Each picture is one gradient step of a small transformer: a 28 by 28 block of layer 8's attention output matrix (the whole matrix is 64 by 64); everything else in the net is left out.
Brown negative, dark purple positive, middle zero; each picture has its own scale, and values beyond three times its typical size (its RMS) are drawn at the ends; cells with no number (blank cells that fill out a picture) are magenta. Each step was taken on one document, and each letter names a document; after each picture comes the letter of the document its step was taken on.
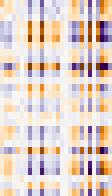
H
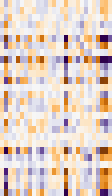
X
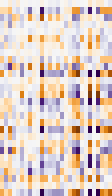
H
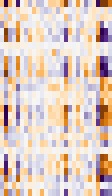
X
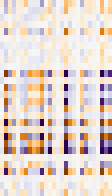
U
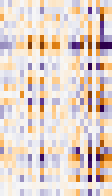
H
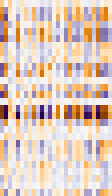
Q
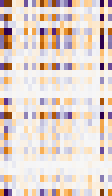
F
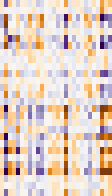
X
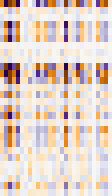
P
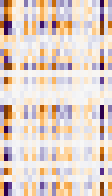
F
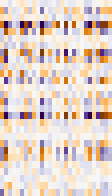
Q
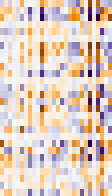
H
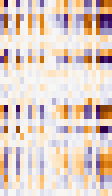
X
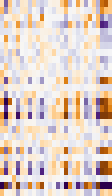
X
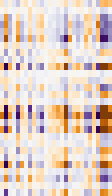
X
